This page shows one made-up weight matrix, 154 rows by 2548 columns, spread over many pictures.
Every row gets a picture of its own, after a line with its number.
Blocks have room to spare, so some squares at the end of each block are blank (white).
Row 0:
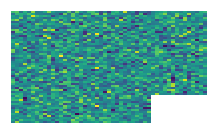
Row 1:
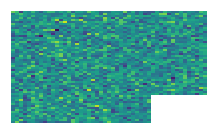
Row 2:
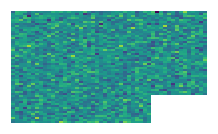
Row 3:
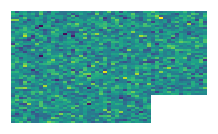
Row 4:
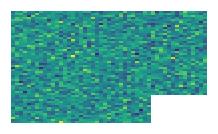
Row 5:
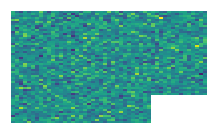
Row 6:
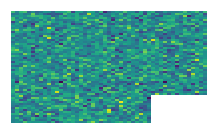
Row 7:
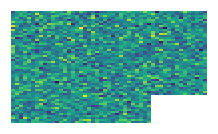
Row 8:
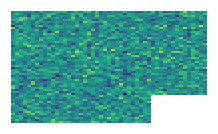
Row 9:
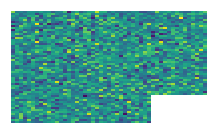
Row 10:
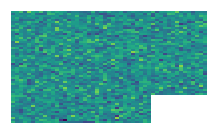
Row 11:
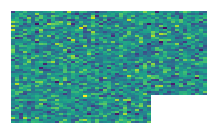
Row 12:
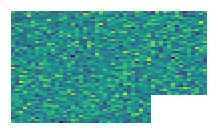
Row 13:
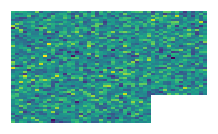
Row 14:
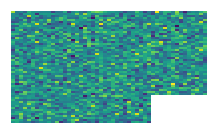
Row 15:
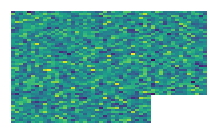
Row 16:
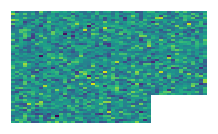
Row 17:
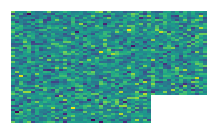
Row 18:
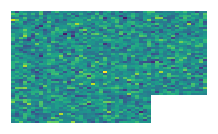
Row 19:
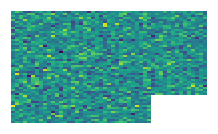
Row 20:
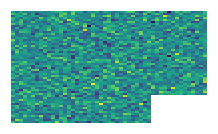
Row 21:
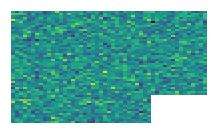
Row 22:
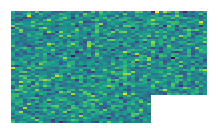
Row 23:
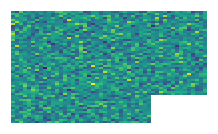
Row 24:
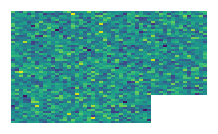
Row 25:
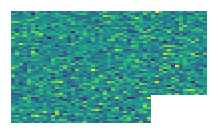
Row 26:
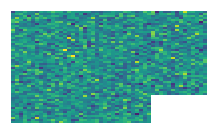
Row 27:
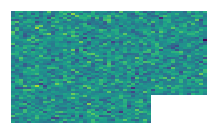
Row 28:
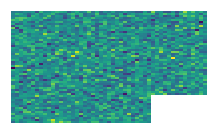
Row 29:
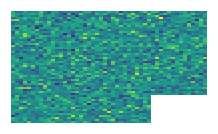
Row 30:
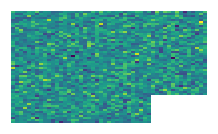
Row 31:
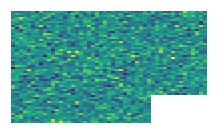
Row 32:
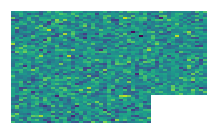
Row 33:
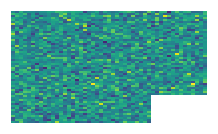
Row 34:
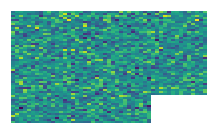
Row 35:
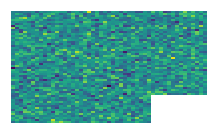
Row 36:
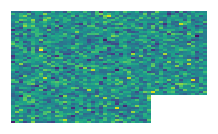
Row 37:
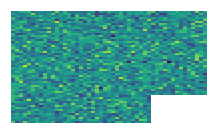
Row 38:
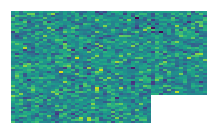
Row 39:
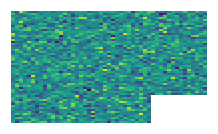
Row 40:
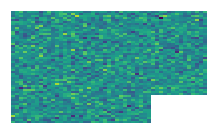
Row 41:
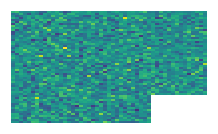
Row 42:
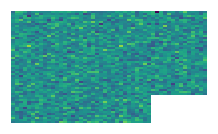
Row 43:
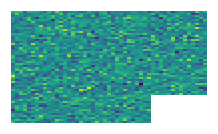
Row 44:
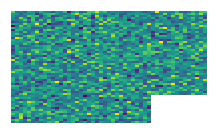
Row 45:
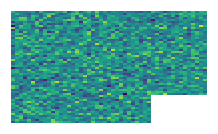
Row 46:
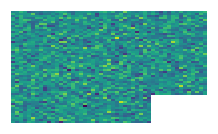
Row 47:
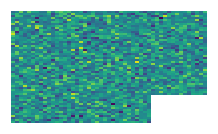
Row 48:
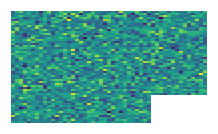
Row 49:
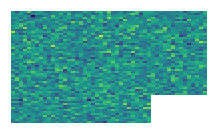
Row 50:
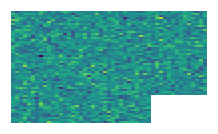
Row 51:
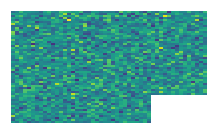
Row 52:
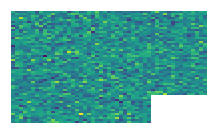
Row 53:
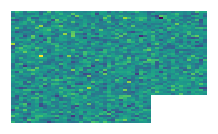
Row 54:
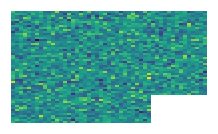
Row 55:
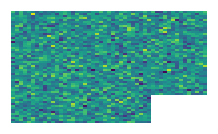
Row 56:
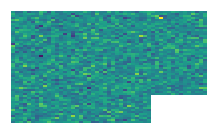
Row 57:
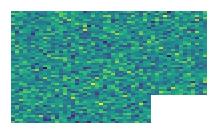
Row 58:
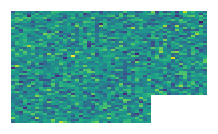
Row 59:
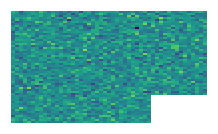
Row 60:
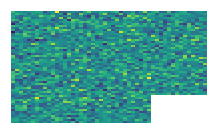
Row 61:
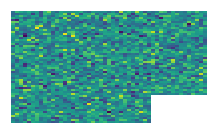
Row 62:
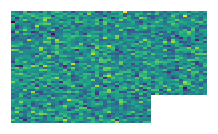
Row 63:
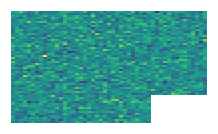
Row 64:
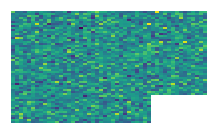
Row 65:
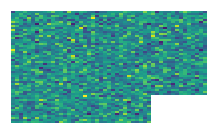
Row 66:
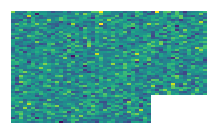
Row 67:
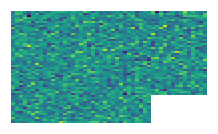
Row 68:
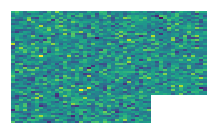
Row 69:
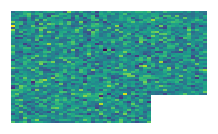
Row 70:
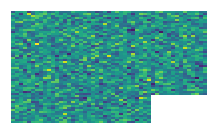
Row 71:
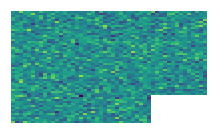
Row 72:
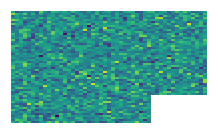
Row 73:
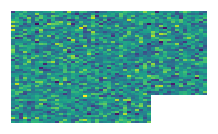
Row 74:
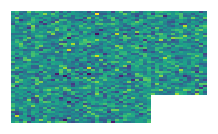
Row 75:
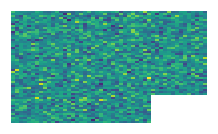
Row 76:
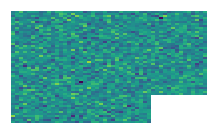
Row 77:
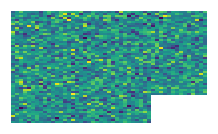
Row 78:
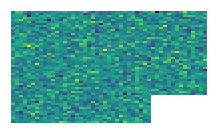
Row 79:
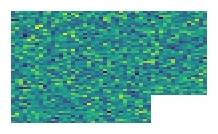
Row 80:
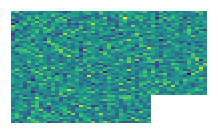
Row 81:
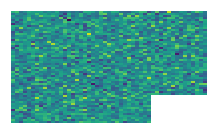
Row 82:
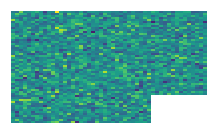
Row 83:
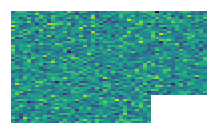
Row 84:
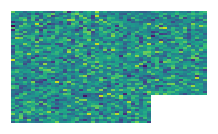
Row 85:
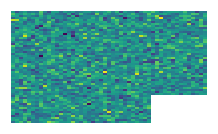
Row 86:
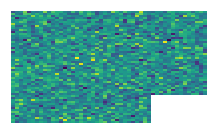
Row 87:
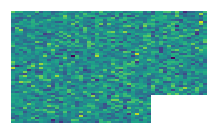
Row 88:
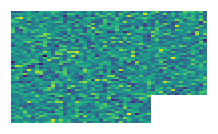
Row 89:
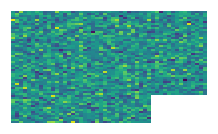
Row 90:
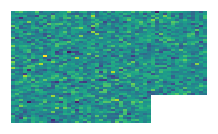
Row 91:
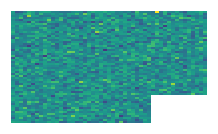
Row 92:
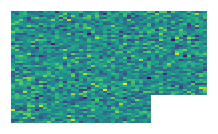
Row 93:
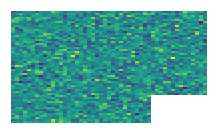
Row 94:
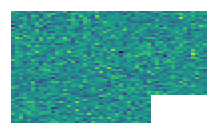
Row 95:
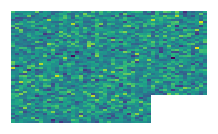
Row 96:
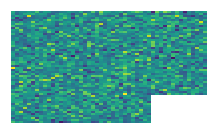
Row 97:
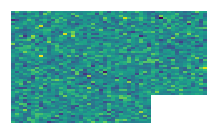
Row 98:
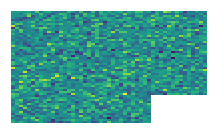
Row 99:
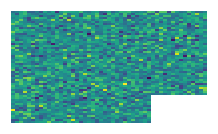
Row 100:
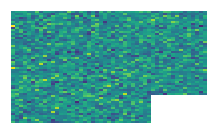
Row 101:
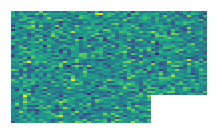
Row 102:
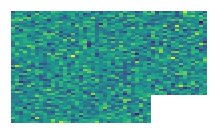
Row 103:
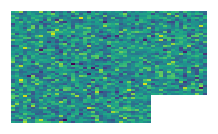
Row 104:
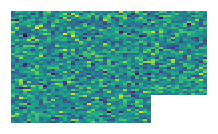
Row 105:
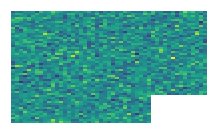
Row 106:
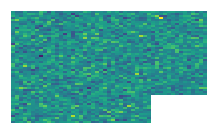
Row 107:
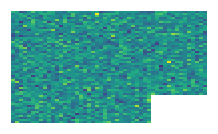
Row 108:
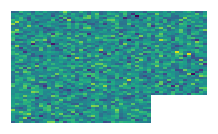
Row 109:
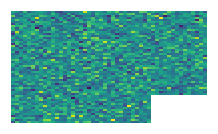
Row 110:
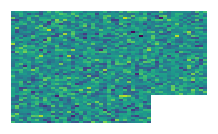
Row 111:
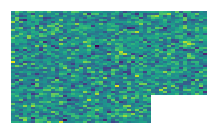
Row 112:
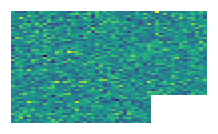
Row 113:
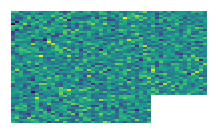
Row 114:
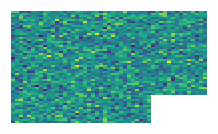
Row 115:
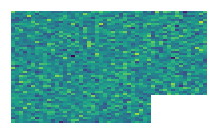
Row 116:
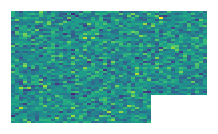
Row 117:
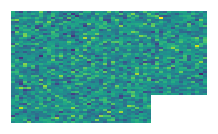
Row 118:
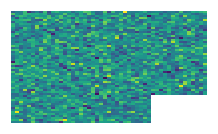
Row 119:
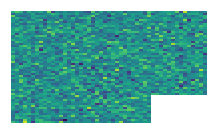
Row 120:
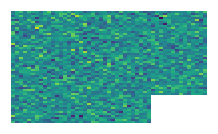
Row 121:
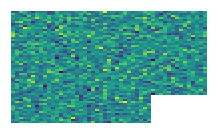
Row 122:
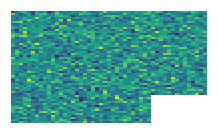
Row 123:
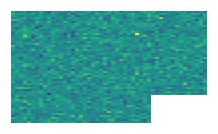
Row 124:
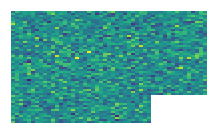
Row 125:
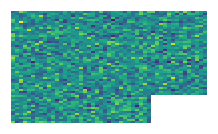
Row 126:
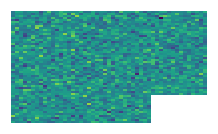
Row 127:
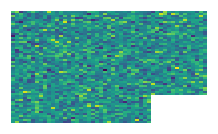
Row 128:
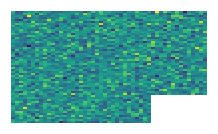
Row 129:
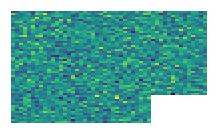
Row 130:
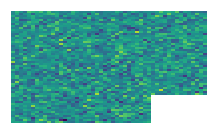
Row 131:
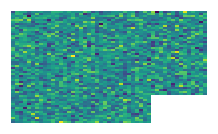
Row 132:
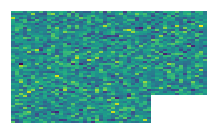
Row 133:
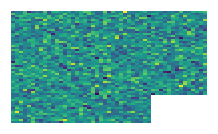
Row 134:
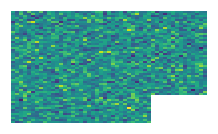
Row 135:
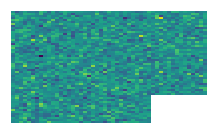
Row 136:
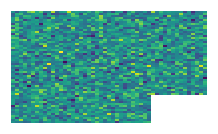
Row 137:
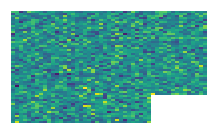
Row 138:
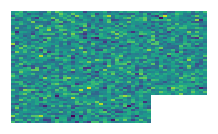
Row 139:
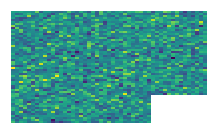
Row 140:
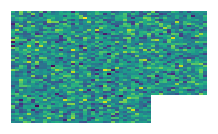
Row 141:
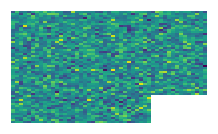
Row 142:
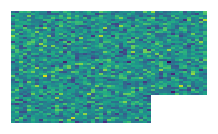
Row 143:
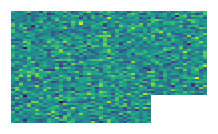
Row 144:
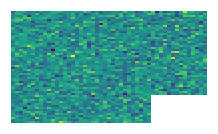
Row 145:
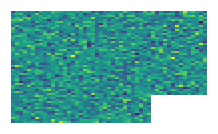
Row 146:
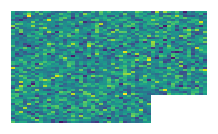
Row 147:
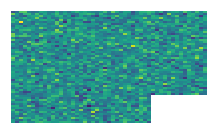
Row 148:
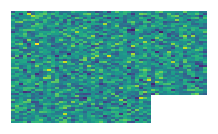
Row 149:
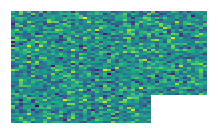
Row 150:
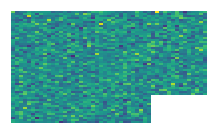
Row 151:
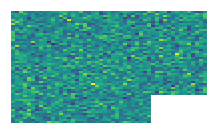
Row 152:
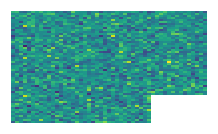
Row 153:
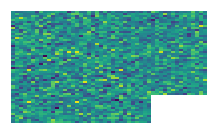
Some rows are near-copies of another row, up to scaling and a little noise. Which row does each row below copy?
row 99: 92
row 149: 140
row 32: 110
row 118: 133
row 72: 16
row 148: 70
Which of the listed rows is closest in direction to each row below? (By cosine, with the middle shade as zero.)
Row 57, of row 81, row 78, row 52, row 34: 34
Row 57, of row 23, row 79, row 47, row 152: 23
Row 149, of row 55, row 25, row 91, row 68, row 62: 55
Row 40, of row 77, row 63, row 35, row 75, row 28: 77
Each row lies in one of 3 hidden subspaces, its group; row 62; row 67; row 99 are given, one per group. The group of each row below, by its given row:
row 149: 62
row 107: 62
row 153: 67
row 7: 67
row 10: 62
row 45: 67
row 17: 62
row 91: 67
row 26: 67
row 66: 67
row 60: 99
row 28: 67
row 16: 99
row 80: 99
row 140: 62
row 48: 99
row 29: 99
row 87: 67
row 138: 99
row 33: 99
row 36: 62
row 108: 99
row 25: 62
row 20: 99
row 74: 62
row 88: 67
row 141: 62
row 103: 62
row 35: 67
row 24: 62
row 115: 67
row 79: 99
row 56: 99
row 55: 62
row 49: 62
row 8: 67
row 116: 99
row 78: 67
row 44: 67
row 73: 67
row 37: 62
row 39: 62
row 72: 99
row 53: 99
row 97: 99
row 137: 62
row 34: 99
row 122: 62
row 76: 99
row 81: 99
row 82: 99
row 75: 99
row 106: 99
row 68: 99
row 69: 67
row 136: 62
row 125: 62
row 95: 67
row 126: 99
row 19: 62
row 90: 67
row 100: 67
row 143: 62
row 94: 67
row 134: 62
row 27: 99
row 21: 99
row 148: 62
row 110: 99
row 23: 99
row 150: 67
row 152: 62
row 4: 67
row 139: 67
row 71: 62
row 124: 62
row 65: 67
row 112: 67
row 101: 62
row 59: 99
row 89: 99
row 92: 99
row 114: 62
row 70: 62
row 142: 62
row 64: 67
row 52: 67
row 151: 99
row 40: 99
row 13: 67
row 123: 99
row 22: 67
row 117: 99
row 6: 62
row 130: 62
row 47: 99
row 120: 99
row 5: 99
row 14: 67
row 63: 67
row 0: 62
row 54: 99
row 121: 62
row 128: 67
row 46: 62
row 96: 67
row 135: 99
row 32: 99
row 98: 67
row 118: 62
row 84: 67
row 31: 67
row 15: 62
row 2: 67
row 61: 99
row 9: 67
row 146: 67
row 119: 62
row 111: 62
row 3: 99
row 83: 67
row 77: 99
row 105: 67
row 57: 99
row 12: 67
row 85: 99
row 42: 67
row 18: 99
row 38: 62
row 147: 62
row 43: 99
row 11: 67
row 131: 67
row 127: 62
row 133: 62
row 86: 62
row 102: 67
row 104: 99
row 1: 62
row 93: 67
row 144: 67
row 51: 99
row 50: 99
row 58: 67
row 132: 62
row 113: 99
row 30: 67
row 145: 67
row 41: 99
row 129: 62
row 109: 99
